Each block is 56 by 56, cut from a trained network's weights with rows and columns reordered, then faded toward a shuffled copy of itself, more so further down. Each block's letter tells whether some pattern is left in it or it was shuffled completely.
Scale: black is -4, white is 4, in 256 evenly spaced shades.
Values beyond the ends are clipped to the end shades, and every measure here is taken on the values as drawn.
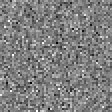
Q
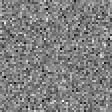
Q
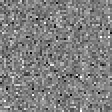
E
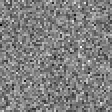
Q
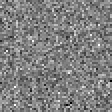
E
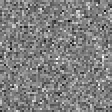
Q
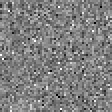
E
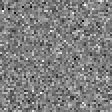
Q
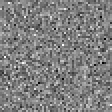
Q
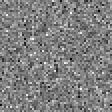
Q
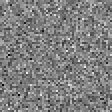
Q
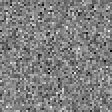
E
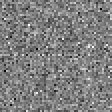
E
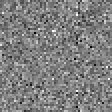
E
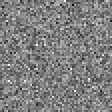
Q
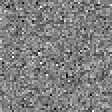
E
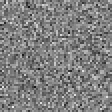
E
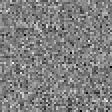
E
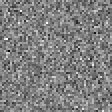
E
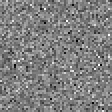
Q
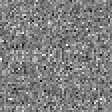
E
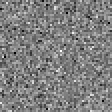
Q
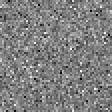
Q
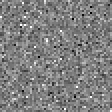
Q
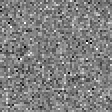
Q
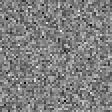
Q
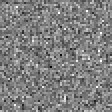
E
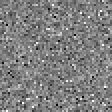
Q
